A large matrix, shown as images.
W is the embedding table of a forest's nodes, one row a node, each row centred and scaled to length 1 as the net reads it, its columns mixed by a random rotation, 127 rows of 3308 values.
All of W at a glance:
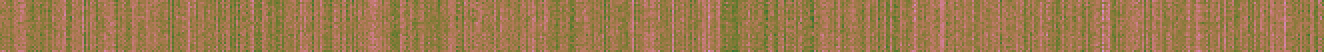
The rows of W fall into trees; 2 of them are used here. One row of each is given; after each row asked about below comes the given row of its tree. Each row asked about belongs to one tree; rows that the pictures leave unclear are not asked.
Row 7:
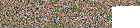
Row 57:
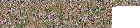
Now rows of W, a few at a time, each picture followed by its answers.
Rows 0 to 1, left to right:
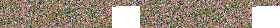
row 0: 7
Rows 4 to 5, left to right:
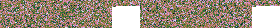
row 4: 7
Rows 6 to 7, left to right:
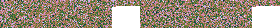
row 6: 57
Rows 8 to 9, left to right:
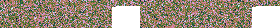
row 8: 57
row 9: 57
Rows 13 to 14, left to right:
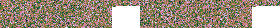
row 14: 7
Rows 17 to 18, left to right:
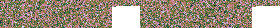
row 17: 7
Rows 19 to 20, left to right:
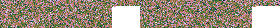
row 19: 57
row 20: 7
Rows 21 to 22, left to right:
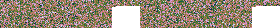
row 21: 57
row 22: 7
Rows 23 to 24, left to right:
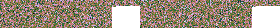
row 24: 57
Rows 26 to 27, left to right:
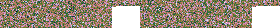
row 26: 7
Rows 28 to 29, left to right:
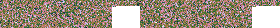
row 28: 7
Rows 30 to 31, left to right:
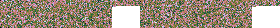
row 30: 57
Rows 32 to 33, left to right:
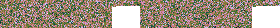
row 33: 7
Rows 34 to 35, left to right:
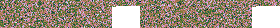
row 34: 7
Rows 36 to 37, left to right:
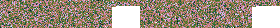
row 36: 57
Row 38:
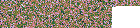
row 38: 57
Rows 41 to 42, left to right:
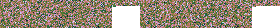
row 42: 7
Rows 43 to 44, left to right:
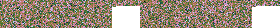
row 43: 7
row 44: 57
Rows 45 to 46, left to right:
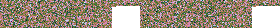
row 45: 7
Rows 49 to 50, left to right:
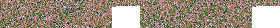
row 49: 7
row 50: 7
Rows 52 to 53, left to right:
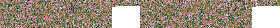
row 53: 57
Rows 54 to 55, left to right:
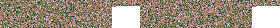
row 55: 57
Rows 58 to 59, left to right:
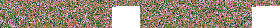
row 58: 57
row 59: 7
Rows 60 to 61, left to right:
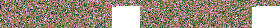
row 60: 7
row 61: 57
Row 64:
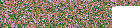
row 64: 57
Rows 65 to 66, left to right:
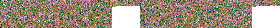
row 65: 57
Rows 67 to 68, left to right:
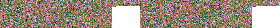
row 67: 7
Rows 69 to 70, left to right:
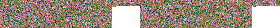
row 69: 7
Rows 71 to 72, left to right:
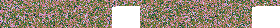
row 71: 57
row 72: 57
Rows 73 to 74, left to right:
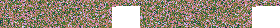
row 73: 7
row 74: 7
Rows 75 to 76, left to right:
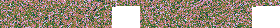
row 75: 57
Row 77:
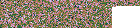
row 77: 57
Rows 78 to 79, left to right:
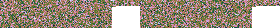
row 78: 57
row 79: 7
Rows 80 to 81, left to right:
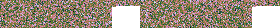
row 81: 57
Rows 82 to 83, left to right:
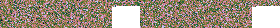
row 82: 7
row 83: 7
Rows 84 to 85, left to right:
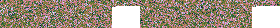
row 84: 57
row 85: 7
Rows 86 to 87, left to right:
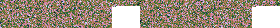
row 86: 7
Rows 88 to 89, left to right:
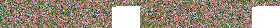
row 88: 7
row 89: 57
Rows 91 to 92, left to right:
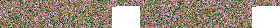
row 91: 57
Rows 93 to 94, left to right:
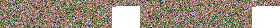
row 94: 57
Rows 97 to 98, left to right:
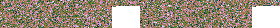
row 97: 7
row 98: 7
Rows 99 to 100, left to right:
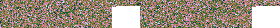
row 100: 7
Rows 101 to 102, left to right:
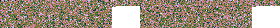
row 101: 57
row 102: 7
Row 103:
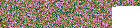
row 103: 7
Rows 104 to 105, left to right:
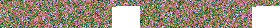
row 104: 57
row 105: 7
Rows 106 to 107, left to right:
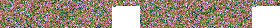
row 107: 7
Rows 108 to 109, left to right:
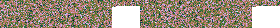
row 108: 57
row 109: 7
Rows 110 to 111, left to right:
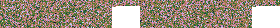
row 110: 7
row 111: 7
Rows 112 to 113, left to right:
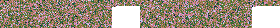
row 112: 57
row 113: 57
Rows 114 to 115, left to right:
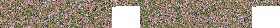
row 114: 57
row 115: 7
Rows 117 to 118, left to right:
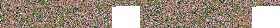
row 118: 7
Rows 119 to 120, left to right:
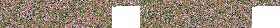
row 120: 57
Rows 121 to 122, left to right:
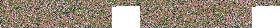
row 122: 7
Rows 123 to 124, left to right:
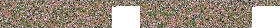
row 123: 7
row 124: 57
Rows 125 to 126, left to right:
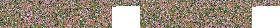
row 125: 7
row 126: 7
